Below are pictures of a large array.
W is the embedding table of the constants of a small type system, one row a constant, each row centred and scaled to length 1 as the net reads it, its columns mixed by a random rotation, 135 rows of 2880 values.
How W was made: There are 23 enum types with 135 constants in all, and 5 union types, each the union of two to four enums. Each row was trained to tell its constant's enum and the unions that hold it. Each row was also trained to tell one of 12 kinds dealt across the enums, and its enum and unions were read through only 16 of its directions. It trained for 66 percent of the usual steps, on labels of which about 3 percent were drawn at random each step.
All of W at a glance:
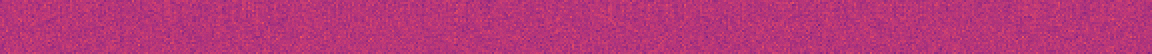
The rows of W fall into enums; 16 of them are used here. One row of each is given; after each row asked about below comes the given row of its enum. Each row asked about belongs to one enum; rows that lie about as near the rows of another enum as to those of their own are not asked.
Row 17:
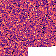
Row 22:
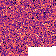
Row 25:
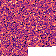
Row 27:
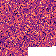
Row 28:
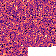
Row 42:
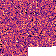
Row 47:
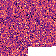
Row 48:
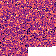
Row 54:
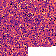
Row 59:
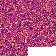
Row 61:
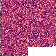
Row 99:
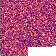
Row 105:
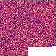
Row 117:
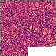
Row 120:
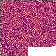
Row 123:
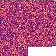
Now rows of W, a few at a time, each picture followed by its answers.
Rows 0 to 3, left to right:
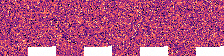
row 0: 123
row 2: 28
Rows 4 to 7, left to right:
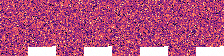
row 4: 99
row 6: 117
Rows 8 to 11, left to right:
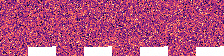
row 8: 105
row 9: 120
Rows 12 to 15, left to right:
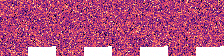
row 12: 17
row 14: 59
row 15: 59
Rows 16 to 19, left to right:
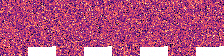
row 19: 28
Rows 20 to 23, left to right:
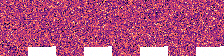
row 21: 27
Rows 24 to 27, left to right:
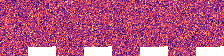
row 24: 105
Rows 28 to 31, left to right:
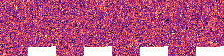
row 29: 22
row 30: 123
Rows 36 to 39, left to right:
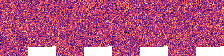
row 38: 28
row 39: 27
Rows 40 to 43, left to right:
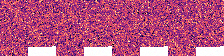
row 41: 105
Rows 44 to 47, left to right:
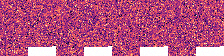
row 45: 27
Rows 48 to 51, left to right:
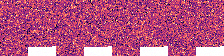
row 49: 17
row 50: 59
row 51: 27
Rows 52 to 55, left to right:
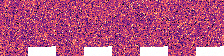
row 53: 48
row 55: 48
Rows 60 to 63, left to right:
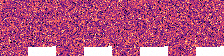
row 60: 48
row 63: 105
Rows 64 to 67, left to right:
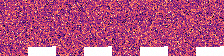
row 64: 117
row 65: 54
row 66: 59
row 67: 47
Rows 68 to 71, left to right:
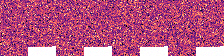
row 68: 123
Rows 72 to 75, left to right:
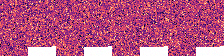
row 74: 117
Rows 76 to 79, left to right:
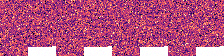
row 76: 61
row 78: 61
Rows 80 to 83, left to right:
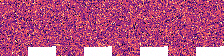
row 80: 48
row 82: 123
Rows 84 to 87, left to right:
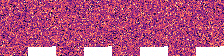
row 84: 54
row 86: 48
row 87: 99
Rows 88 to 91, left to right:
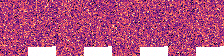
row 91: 17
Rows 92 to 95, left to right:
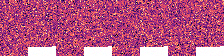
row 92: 117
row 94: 17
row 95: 123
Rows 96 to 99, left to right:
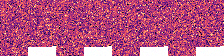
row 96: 27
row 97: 54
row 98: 27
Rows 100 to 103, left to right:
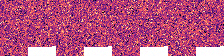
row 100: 17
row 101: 99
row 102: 17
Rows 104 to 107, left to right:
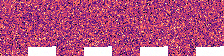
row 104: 117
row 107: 47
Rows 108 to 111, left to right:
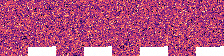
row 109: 54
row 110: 117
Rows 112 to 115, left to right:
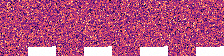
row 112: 123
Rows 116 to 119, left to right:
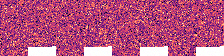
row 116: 105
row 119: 47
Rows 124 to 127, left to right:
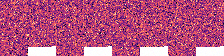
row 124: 47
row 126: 22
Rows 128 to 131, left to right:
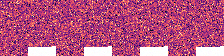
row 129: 47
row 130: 47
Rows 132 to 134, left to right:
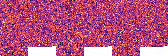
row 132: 105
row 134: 25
